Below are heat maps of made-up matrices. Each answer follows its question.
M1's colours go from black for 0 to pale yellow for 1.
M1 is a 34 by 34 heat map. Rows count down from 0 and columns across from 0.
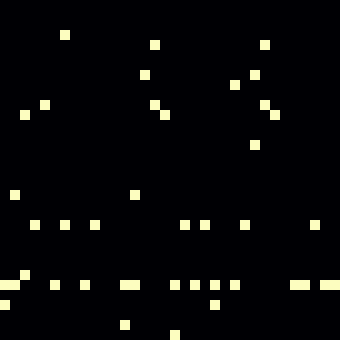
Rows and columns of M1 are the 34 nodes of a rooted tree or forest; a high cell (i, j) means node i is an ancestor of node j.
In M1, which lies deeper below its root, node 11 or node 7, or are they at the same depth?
the same depth
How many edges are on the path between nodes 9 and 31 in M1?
2
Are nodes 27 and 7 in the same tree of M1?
no
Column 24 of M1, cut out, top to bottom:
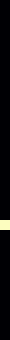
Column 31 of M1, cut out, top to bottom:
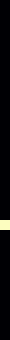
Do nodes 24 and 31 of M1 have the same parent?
yes
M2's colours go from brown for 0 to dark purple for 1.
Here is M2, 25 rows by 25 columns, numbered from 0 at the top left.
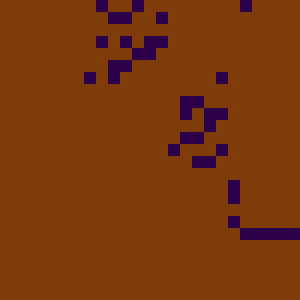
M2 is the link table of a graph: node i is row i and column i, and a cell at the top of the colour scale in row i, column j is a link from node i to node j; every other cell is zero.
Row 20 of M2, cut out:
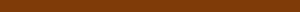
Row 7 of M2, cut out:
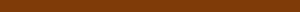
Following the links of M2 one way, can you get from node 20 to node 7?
no
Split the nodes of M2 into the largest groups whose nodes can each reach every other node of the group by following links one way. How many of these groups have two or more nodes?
0
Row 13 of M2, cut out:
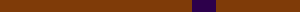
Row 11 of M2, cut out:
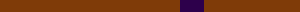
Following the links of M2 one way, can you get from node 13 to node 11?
no
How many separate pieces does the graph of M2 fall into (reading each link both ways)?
2
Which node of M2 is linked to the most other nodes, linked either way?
node 19
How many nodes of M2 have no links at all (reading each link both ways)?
1
